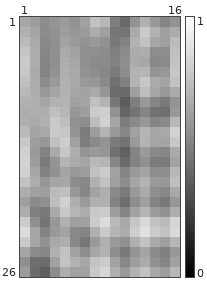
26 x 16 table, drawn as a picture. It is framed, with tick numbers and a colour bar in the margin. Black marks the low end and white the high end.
The ninth with the lowest average is the top middle. There is no overall slope. Rings spread out from the top right. The histogram is bell-shaped. Stripes running up and down repeat 4 times from left to right.
